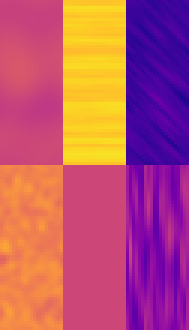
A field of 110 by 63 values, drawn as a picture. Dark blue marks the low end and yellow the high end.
The table splits into 2 rows of 3 panels. Panel 1,1: middling, smooth, faint in contrast. Panel 1,2: very high, streaked across, faint in contrast. Panel 1,3: very low, slanting down to the right, faint in contrast. Panel 2,1: high, blotchy, faint in contrast. Panel 2,2: middling, flat. Panel 2,3: low, streaked downward.
